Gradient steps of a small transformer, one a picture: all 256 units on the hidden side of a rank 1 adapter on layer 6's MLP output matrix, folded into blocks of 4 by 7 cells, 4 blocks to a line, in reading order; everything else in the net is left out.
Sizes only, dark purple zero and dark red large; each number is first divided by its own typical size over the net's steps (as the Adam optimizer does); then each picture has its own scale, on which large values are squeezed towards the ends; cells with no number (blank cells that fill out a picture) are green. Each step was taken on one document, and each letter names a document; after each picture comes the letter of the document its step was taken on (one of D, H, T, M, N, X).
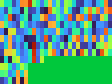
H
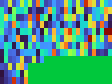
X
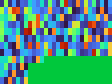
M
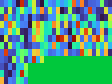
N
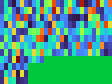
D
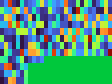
X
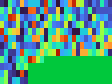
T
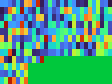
H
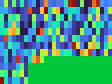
D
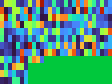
M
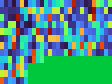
D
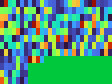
N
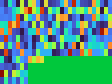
N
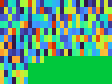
H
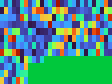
H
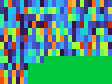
T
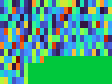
D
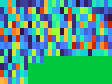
T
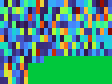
X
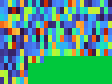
N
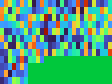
M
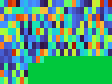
D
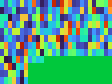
H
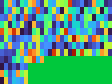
D
